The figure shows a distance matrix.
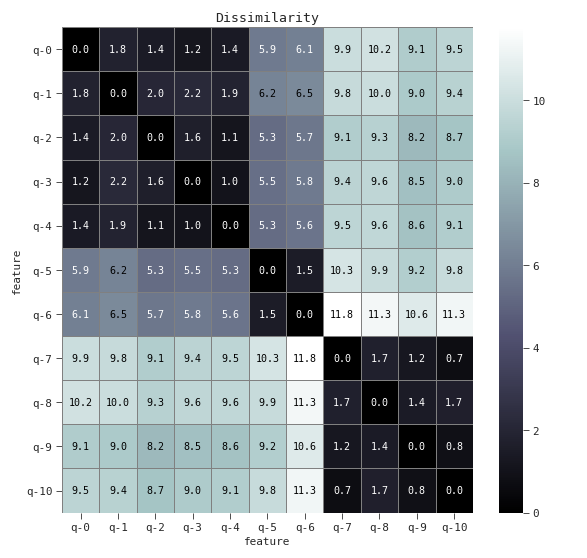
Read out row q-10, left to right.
9.5 9.4 8.7 9.0 9.1 9.8 11.3 0.7 1.7 0.8 0.0
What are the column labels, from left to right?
q-0, q-1, q-2, q-3, q-4, q-5, q-6, q-7, q-8, q-9, q-10
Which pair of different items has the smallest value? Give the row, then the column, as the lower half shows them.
q-10, q-7
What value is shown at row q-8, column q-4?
9.6
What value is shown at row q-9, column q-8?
1.4
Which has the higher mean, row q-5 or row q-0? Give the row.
q-5
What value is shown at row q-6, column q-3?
5.8
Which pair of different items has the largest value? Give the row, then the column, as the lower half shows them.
q-7, q-6
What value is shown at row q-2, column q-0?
1.4
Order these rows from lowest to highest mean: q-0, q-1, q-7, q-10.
q-0, q-1, q-10, q-7
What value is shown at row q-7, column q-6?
11.8
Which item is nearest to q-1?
q-0
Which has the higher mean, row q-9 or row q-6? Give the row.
q-6
